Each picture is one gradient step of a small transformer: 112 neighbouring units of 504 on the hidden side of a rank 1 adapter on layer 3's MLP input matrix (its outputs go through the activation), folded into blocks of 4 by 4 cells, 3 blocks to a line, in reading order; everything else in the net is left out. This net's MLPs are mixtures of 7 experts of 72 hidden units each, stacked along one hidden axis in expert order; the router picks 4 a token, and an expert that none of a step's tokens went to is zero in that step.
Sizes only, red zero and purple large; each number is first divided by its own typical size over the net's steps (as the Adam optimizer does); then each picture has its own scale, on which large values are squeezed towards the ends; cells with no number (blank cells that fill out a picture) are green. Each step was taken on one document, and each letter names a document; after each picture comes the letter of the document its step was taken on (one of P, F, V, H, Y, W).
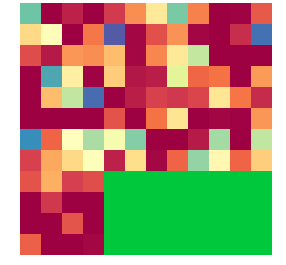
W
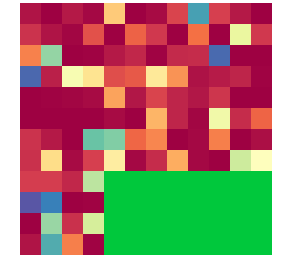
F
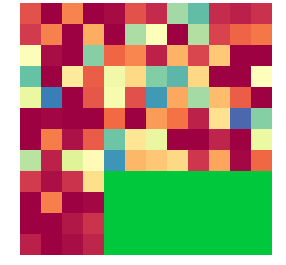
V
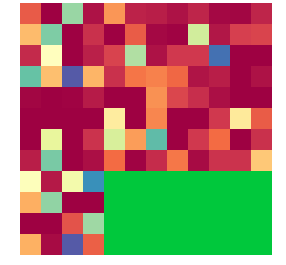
F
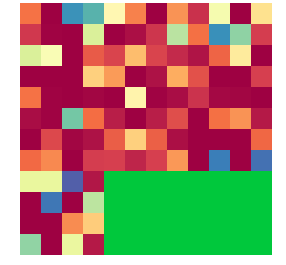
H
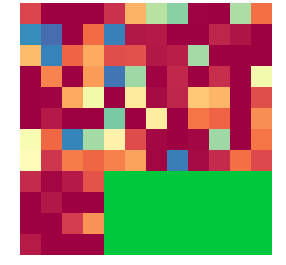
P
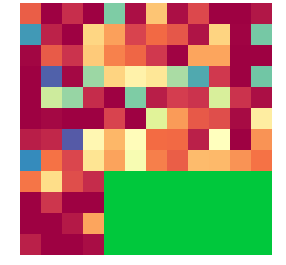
P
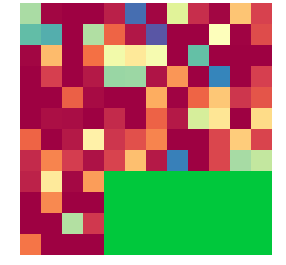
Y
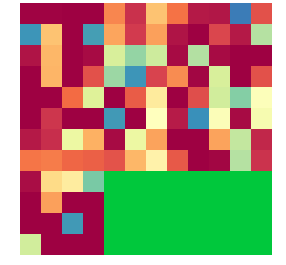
Y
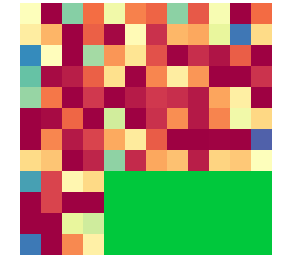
H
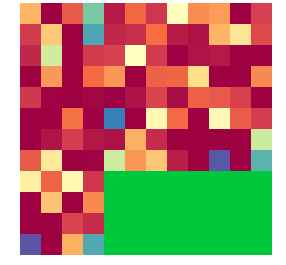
H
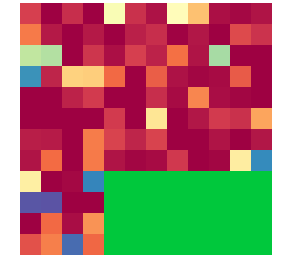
F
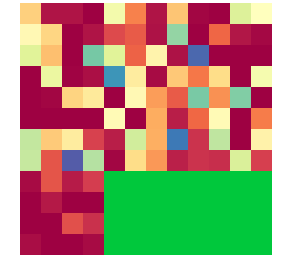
P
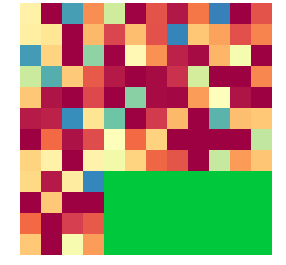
H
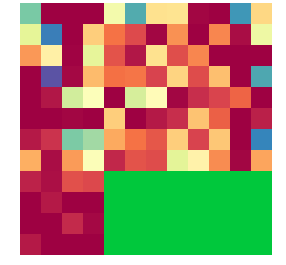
P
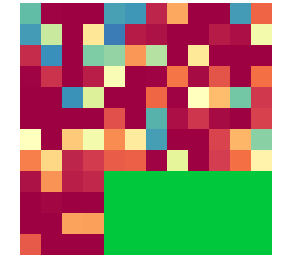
Y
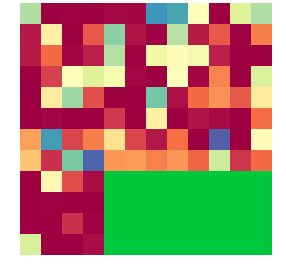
W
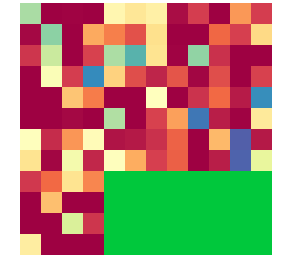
Y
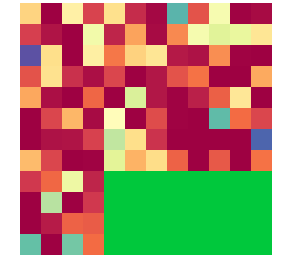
H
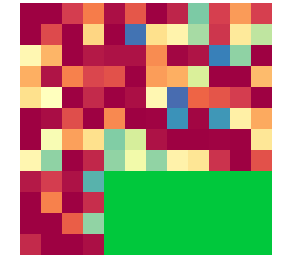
V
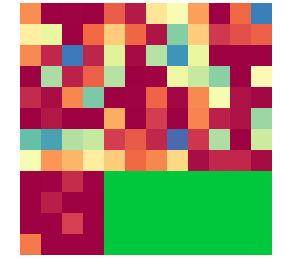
W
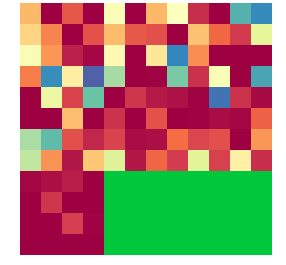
W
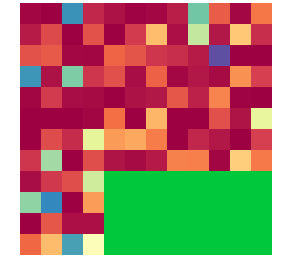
F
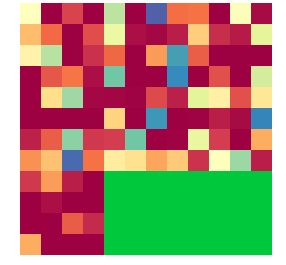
W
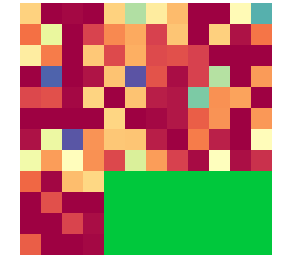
P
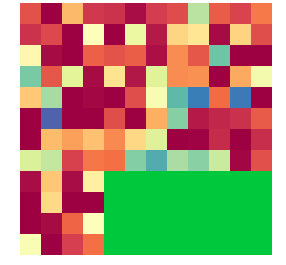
V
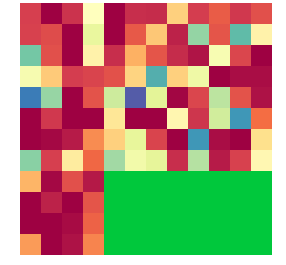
V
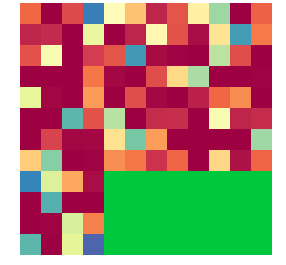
H
